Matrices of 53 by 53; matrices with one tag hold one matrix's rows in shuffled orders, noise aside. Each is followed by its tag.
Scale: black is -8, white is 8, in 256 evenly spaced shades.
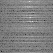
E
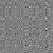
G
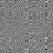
G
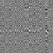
G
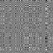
G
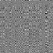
G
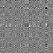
G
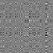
G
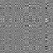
G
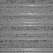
E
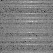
E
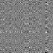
G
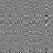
G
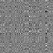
G
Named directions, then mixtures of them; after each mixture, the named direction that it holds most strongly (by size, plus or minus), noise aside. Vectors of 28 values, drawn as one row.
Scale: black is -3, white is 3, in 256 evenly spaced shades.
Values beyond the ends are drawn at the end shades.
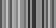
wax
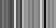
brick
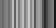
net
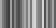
wax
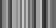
wax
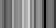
net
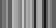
net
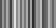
wax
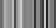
brick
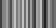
wax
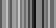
wax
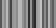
wax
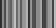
wax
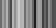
wax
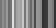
net
